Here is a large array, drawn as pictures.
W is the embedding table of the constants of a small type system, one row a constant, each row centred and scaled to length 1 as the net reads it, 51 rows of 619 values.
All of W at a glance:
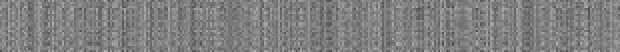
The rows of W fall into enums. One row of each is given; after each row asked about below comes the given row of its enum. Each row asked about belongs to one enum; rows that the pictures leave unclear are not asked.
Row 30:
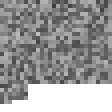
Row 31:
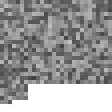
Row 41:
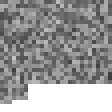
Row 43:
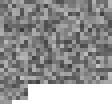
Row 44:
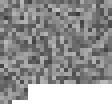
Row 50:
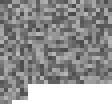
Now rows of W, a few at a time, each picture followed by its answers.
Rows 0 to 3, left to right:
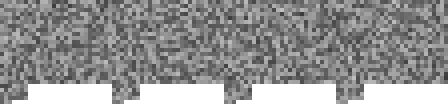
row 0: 30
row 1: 50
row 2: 44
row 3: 41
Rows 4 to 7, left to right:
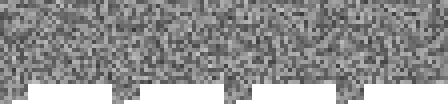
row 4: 41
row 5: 43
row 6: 44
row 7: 44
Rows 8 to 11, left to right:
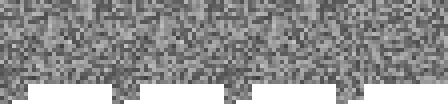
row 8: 31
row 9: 31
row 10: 31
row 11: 50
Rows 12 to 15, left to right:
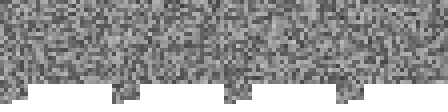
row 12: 50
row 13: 30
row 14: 31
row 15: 44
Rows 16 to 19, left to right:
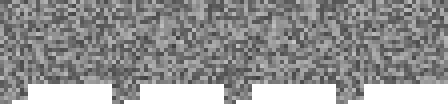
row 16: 50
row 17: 31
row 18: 31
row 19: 50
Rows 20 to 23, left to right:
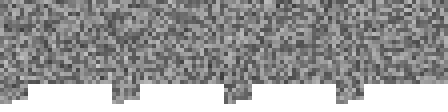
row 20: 43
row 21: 41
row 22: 30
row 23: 50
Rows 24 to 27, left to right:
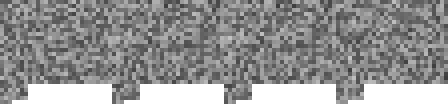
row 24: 50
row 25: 30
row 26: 30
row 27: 41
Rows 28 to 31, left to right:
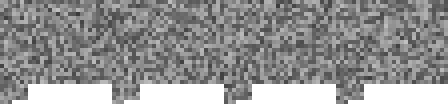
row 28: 44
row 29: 41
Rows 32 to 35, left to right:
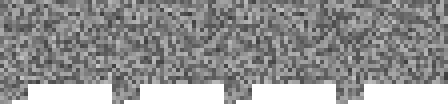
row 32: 43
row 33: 44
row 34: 44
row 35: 41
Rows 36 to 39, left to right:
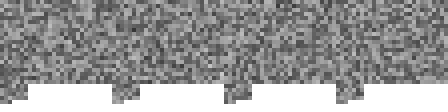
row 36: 31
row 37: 43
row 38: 30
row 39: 50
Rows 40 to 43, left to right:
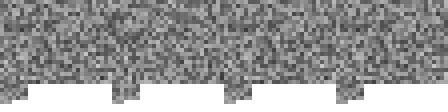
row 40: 43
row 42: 43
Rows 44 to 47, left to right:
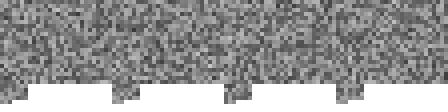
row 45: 43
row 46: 30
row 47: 41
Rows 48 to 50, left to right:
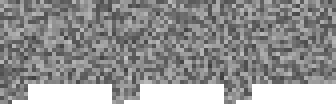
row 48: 31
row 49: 41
